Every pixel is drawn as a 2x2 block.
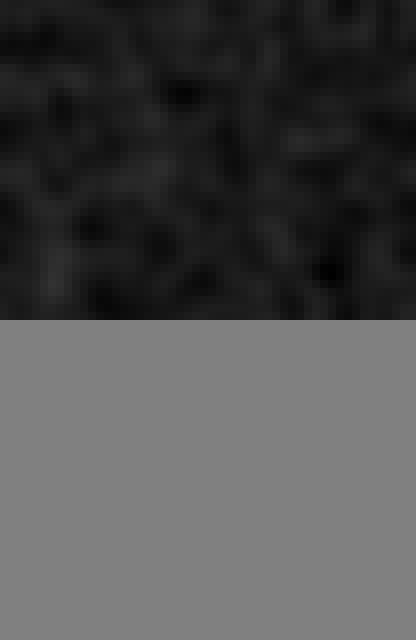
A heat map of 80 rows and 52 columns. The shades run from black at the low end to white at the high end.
The table splits into 2 rows of 1 panel. Panel 1,1: very low, blotchy, faint in contrast. Panel 2,1: middling, flat.
